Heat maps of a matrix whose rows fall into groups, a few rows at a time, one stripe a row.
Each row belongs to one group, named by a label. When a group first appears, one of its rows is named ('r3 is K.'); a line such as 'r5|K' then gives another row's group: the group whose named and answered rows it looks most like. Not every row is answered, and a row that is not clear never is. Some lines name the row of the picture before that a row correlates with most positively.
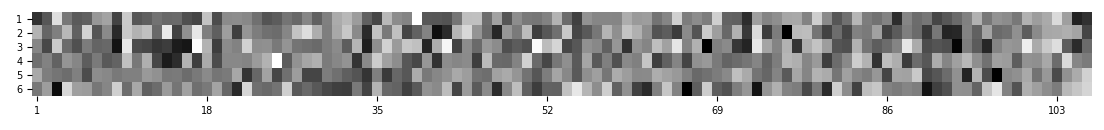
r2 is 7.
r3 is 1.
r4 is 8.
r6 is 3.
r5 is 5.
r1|1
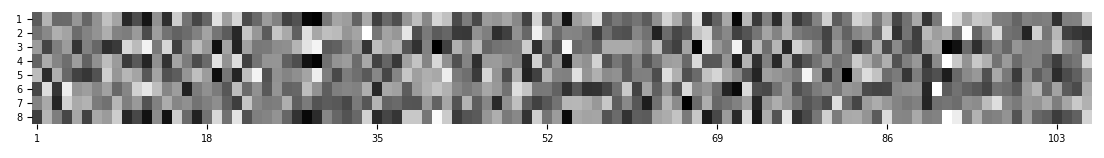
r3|7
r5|3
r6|8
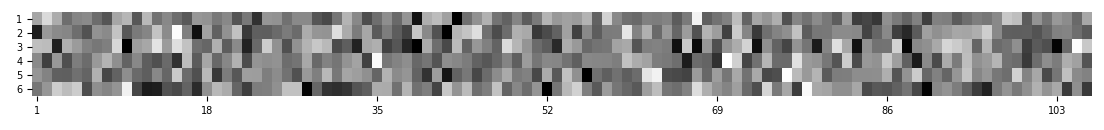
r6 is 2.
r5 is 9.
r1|2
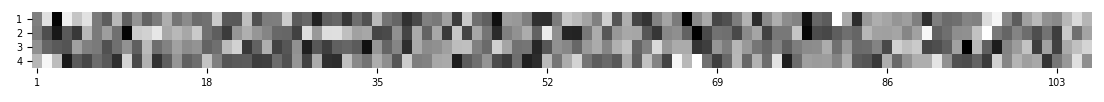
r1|3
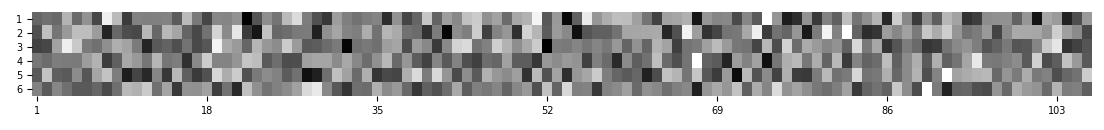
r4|9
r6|7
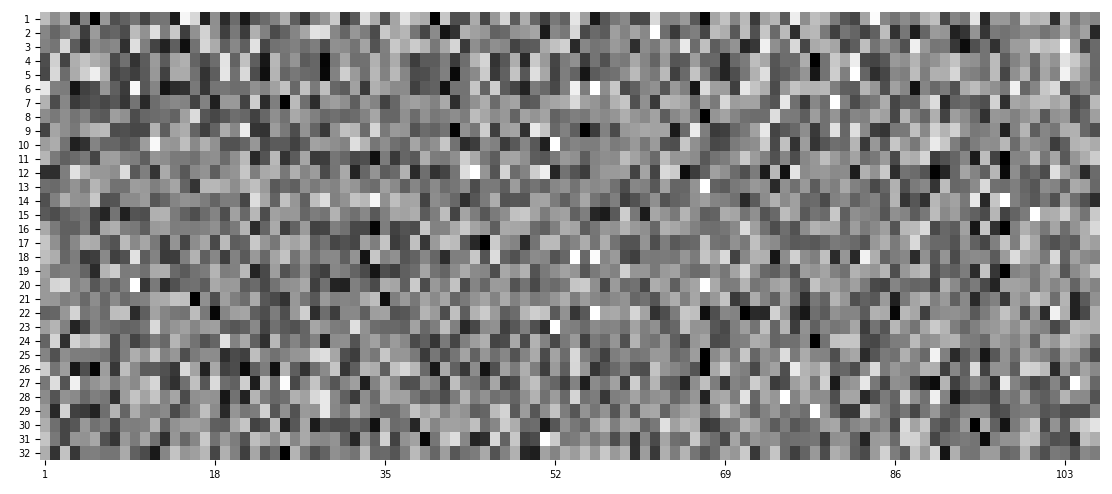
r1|9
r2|7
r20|2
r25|7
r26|9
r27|8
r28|7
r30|5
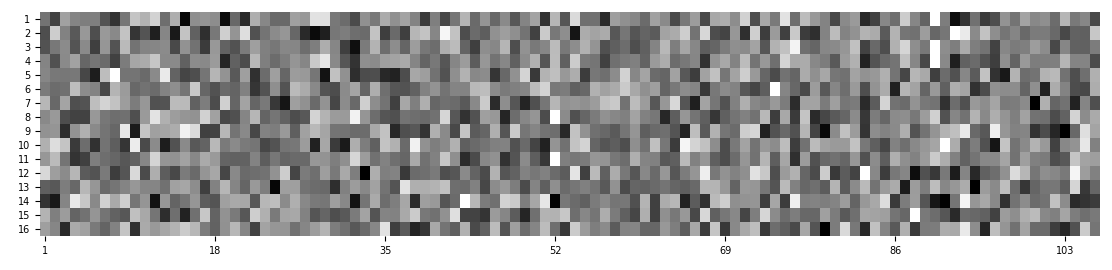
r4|7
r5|5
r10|2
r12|8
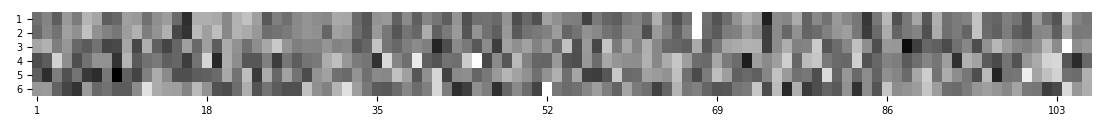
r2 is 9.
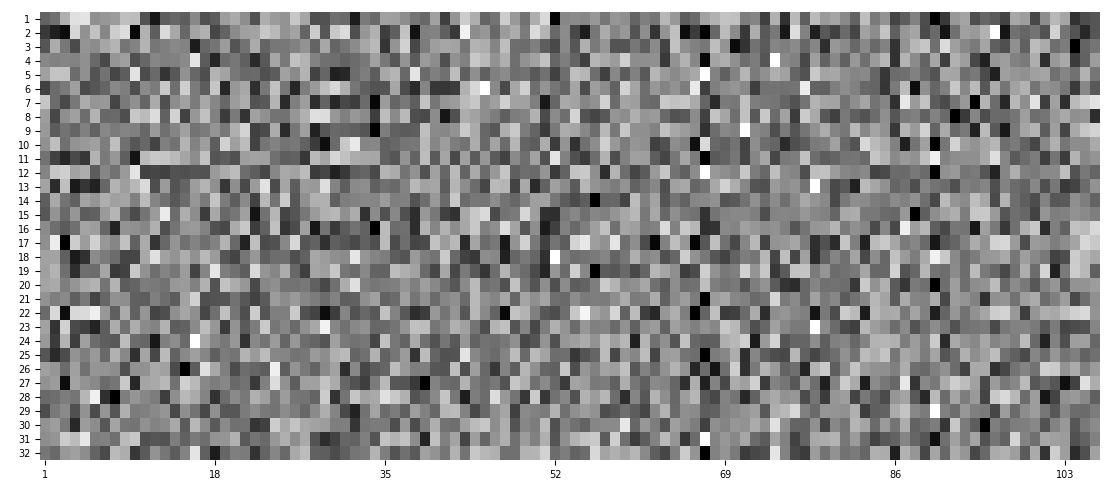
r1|2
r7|5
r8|7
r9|5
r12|2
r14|8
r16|5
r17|3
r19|9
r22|3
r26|1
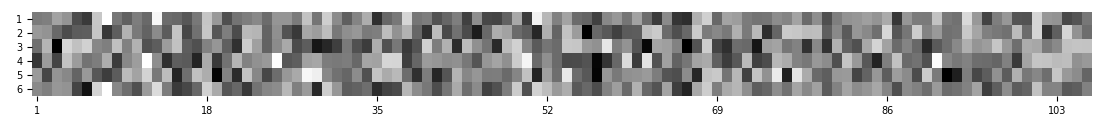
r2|9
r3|3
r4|8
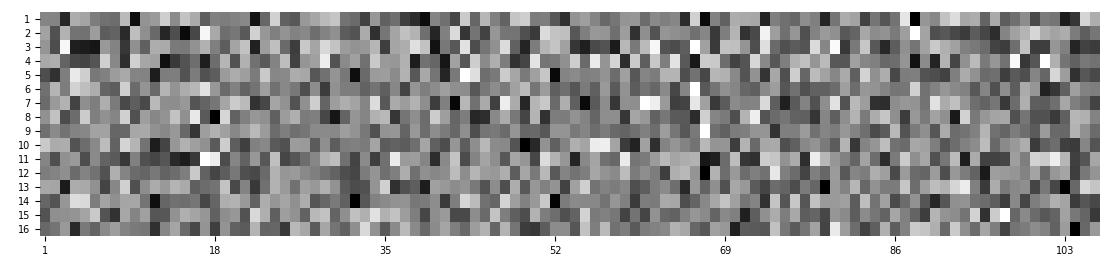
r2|1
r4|8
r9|9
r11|1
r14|2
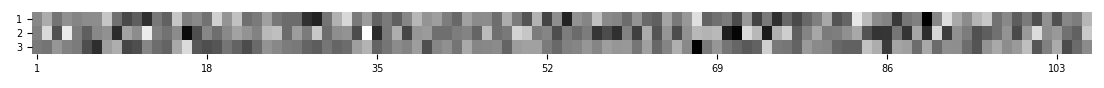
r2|8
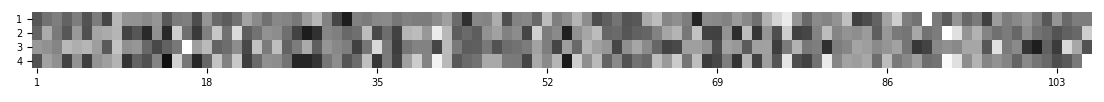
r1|7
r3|8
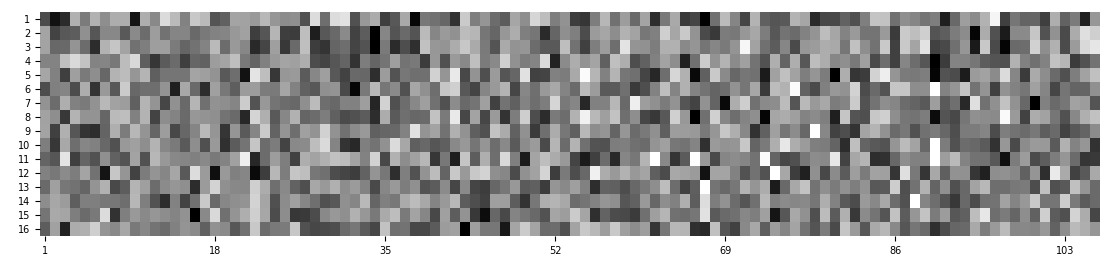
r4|2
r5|3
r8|3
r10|7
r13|9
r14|1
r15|9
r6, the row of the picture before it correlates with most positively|1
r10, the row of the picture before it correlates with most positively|1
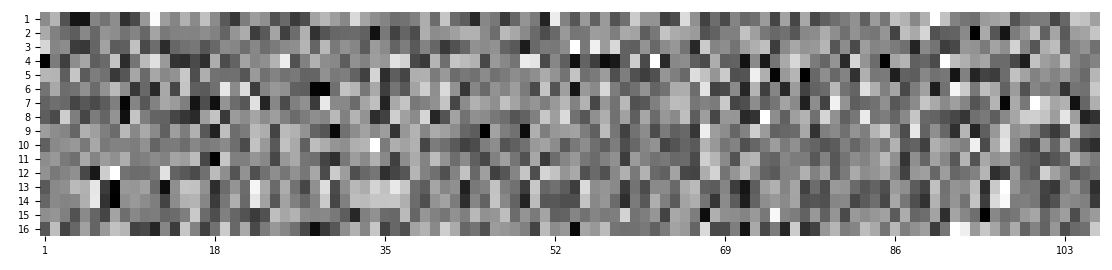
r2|5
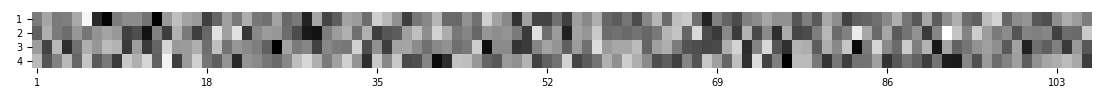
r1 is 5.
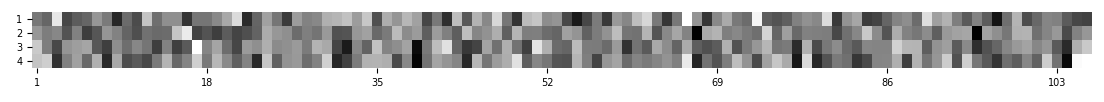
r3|1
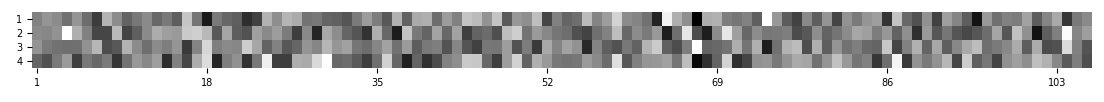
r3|9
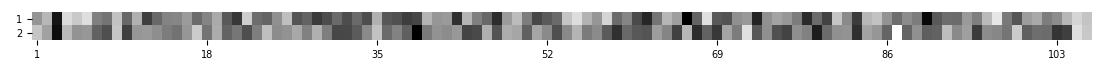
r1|3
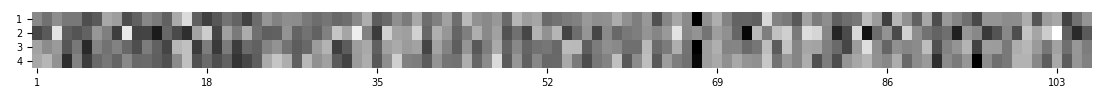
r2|1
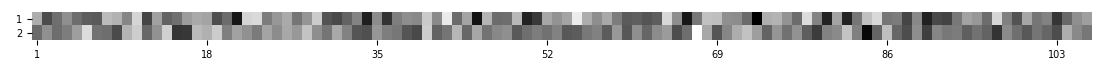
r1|3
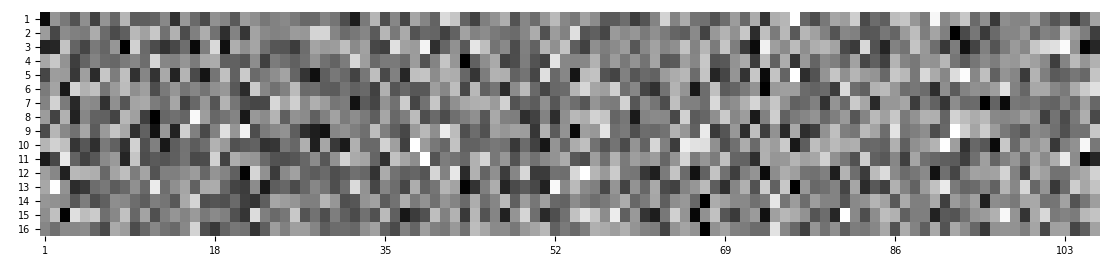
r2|7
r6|3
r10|2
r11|1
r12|3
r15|3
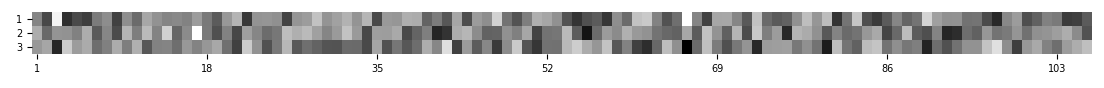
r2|7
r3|3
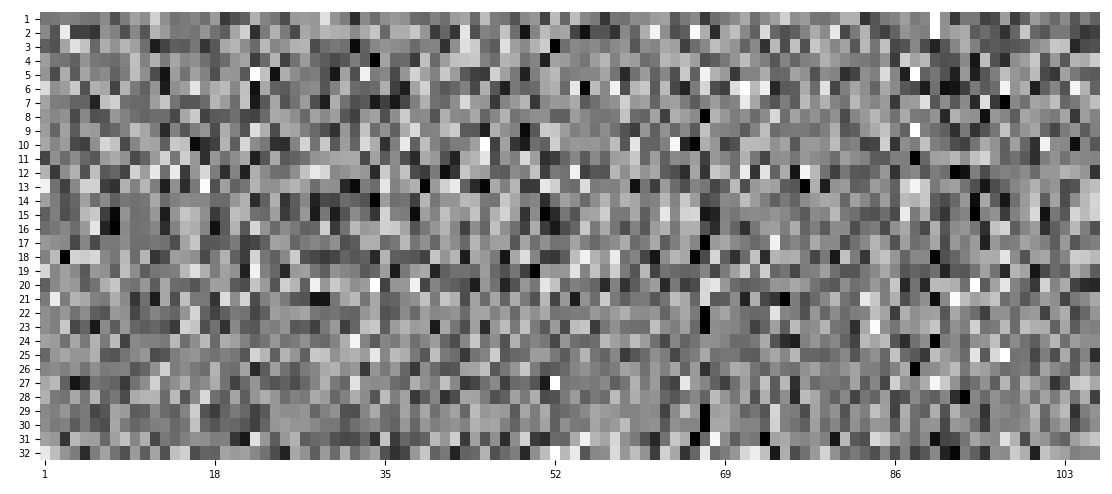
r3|2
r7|5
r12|7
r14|5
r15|5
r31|3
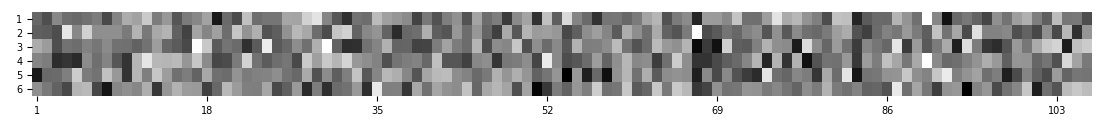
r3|1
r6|5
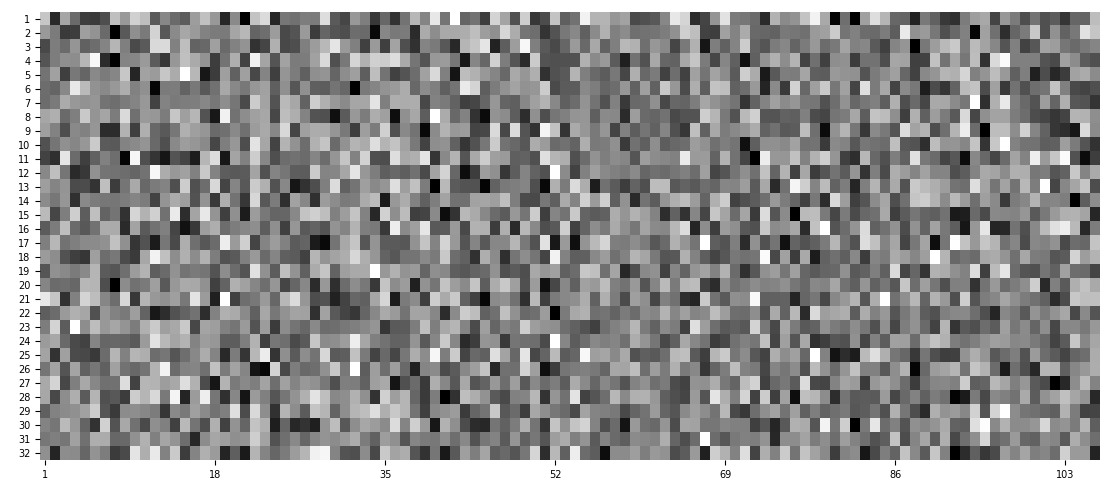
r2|5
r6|2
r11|1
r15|7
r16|1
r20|5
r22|2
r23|8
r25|3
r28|7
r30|9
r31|9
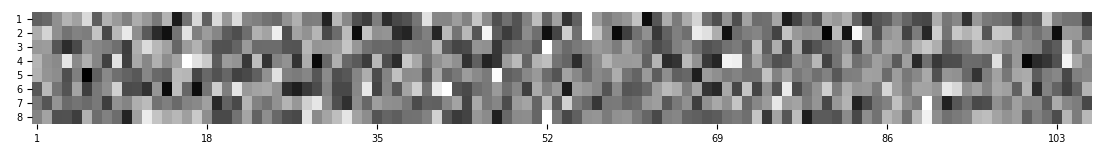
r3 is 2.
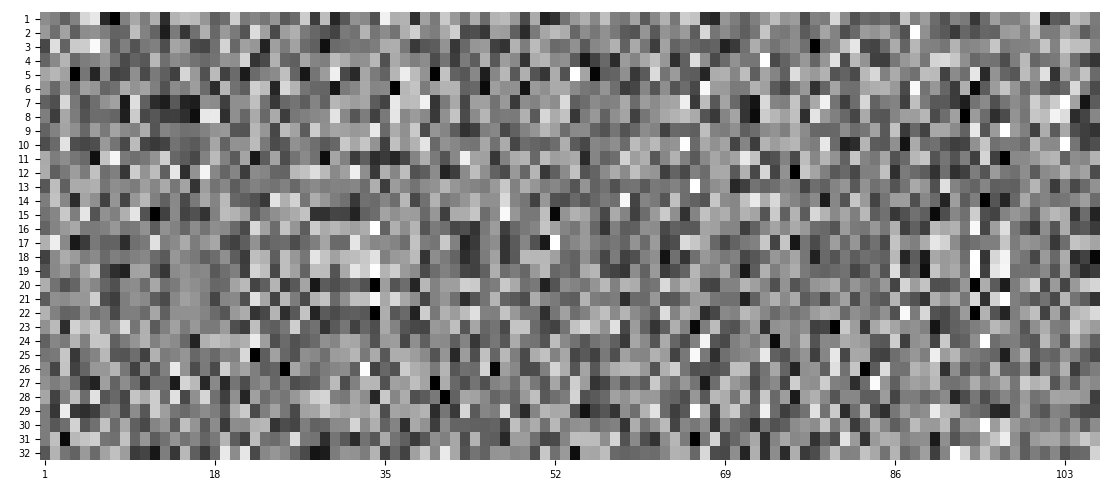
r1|5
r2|1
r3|3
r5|9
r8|1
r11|5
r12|7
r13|8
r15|2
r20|5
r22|5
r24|9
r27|9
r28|7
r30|9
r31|3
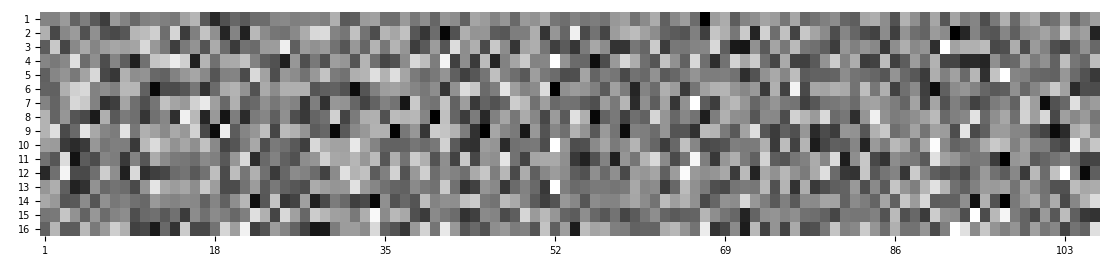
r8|9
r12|1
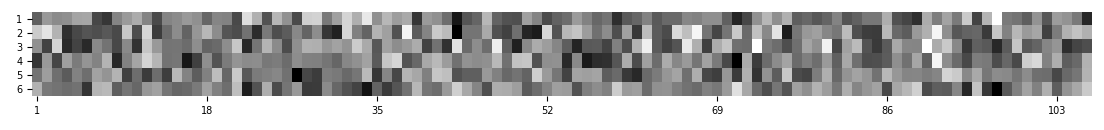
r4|8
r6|5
